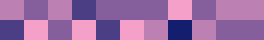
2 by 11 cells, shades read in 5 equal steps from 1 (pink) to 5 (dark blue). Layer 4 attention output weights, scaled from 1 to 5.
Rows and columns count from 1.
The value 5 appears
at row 2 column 8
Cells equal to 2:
6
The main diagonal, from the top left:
2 1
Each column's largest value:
4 3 3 4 4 3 3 5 3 3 3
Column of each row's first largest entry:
4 8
